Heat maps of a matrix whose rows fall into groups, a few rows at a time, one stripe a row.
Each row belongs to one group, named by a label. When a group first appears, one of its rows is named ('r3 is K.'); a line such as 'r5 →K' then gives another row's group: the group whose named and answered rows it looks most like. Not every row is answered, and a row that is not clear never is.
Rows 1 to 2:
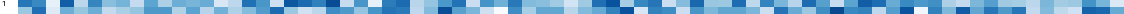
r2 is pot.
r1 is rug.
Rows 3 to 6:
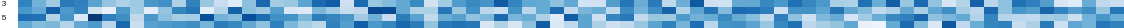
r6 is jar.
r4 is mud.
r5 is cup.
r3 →rug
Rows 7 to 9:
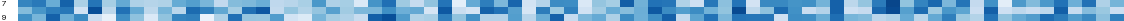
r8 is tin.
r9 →mud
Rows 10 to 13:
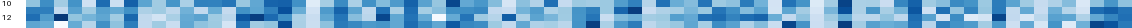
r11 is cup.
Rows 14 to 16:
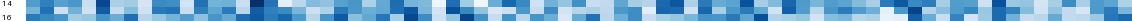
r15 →pot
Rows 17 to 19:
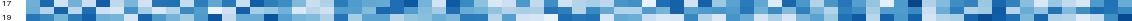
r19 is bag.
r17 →pot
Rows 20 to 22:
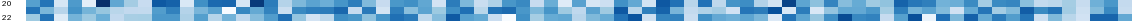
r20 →pot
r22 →pot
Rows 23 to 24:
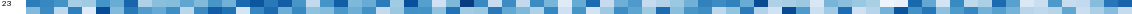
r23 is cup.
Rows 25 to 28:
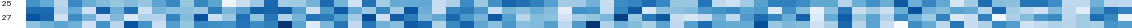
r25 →rug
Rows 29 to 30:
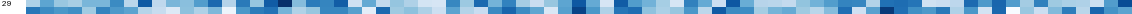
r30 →cup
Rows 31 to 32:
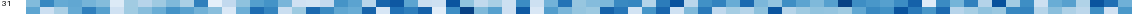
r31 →pot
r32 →rug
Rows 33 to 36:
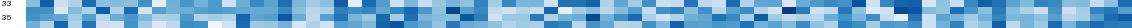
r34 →jar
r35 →cup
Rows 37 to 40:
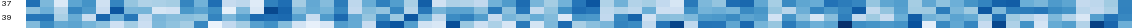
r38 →bag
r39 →cup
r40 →pot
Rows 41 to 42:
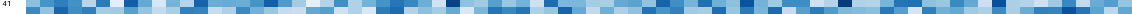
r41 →tin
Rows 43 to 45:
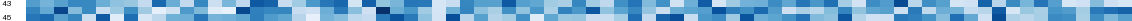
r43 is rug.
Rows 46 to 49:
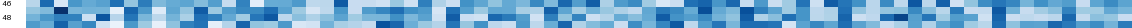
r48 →tin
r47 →tin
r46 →bag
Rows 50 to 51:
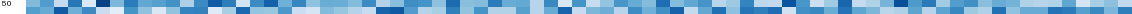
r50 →tin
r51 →mud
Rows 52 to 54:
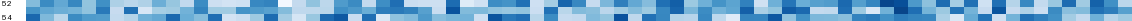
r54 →rug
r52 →pot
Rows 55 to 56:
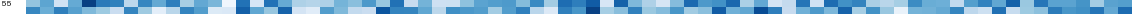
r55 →bag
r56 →mud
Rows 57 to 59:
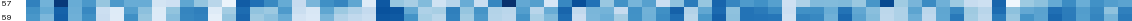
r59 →mud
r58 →mud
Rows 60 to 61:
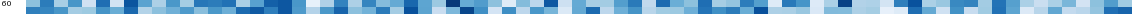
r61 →cup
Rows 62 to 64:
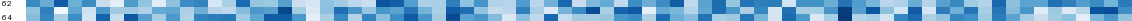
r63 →pot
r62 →mud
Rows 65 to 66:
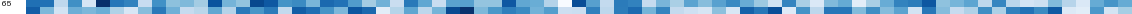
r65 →cup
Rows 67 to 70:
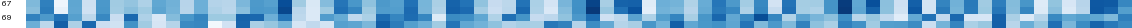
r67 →pot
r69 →mud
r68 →pot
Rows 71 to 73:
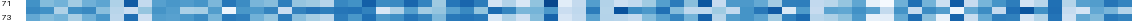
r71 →jar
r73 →jar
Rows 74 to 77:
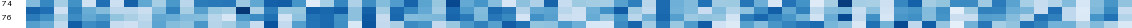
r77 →rug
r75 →rug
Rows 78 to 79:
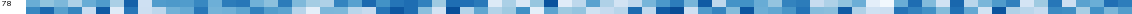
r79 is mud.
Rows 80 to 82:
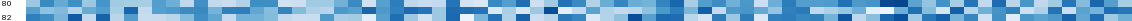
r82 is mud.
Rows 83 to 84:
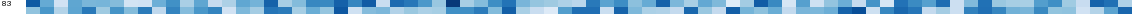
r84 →bag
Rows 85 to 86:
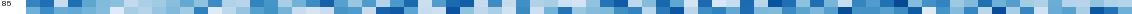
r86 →pot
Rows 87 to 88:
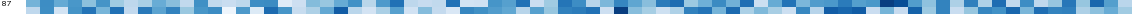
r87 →pot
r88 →bag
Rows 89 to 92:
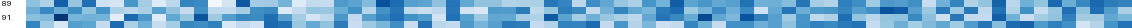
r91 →tin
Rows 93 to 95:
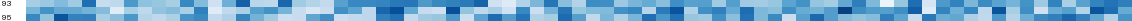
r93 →jar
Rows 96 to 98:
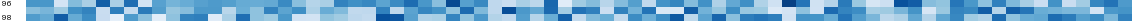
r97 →bag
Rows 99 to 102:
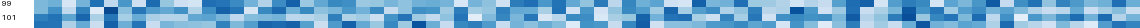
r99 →bag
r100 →tin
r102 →cup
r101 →mud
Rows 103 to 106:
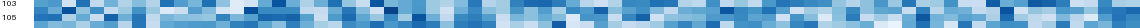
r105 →cup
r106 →jar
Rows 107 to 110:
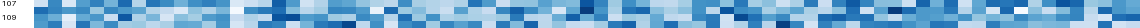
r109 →bag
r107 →bag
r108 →cup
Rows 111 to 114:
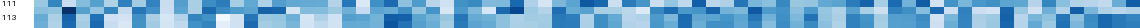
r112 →tin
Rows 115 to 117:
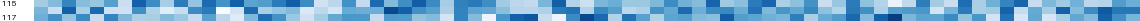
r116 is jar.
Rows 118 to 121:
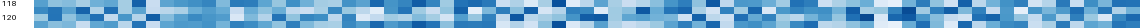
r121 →jar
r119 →mud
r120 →bag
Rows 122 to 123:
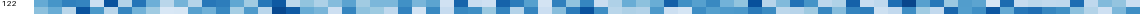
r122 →tin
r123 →bag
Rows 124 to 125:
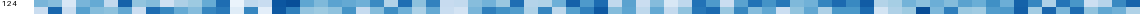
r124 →bag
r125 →bag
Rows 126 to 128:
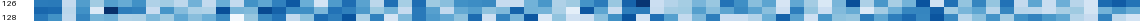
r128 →rug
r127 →cup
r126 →cup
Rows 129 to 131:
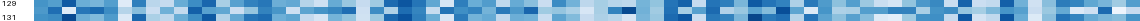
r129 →mud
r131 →mud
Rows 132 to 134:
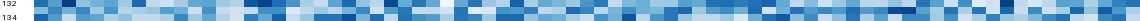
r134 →rug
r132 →cup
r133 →pot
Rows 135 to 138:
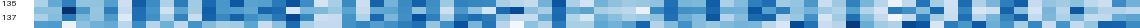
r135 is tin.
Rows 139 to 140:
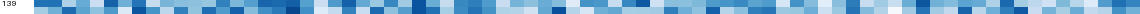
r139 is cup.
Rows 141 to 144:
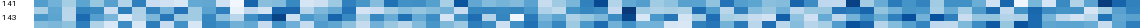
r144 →bag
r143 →rug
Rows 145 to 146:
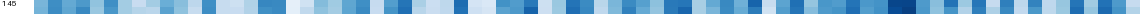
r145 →pot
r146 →pot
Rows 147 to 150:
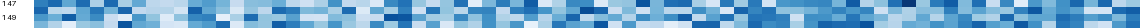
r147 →mud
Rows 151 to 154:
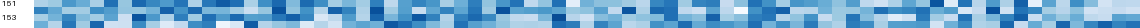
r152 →rug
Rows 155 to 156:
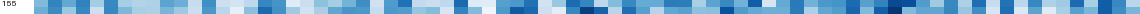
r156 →pot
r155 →pot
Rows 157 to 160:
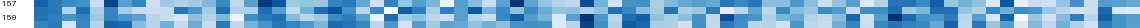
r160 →cup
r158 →rug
